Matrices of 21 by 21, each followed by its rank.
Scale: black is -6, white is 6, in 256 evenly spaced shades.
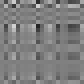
one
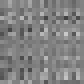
two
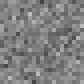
full rank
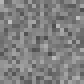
full rank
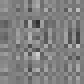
two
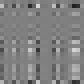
one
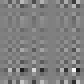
one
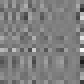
two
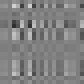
one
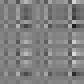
one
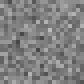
full rank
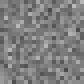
full rank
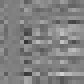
two
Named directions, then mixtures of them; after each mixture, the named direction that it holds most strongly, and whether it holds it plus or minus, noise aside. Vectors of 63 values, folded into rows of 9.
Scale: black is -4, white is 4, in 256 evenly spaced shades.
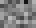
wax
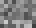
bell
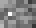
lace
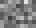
wax, minus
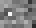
lace, plus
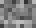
bell, plus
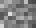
lace, plus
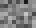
wax, plus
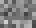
bell, plus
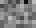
wax, plus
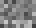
bell, plus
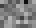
wax, plus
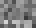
bell, plus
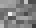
lace, plus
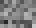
bell, minus
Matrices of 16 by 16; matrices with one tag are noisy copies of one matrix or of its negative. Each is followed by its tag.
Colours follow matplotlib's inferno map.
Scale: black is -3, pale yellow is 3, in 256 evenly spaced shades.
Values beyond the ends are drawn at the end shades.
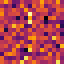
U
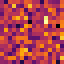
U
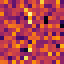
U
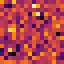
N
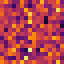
U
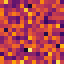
U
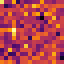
N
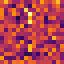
U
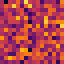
U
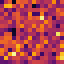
N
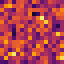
N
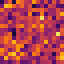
N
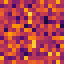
U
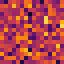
U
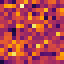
N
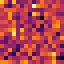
N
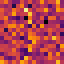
U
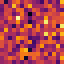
U
